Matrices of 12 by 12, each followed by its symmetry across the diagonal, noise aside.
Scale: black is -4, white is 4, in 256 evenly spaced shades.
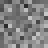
symmetric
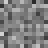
antisymmetric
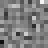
antisymmetric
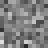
neither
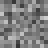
antisymmetric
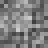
symmetric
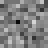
neither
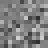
antisymmetric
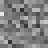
neither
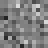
antisymmetric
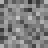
symmetric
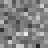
neither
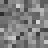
neither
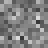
symmetric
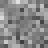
symmetric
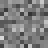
neither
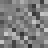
antisymmetric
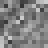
symmetric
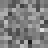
antisymmetric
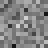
symmetric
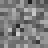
neither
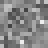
symmetric
